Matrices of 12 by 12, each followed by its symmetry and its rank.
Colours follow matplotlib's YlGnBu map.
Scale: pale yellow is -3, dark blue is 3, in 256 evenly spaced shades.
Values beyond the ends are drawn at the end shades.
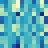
neither, rank two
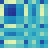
symmetric, rank one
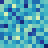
symmetric, full rank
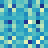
neither, rank two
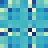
symmetric, rank one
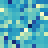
antisymmetric, full rank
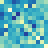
symmetric, full rank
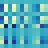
neither, rank one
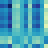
neither, rank one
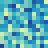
antisymmetric, full rank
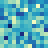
antisymmetric, full rank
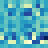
neither, rank two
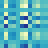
neither, rank one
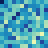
symmetric, full rank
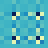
symmetric, rank one
